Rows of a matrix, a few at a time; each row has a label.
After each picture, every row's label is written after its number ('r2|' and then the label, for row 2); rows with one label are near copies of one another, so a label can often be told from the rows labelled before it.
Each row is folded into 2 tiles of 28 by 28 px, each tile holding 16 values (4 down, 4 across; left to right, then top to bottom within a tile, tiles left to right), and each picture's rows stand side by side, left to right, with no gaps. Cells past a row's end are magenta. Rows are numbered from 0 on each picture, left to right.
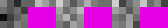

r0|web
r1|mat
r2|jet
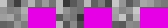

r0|mat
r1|jet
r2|mat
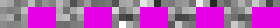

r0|mat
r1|mat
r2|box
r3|box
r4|box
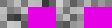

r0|box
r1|mat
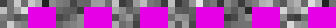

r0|box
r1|web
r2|jet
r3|jet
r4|web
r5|box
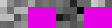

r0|mat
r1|web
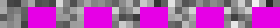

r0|jet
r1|mat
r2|box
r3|mat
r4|box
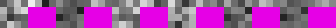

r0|box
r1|web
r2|box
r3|mat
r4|web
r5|web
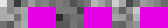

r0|mat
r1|web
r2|mat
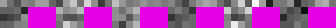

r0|web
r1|box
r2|mat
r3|web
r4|box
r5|web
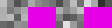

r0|mat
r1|box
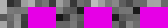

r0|jet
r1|web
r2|web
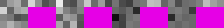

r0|box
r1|jet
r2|web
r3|web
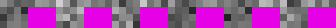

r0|web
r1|mat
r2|jet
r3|web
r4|web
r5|jet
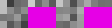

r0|jet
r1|mat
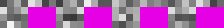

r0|box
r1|box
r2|mat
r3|box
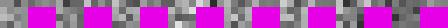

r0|mat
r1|jet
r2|mat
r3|box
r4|mat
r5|mat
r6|jet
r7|web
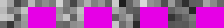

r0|mat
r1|mat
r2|jet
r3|web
